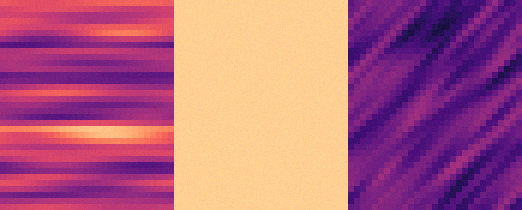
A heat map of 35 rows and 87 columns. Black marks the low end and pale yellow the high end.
It is made of 1 by 3 panels. Panel 1,1: middling, streaked across, strong in contrast. Panel 1,2: very high, flat. Panel 1,3: low, slanting up to the right.
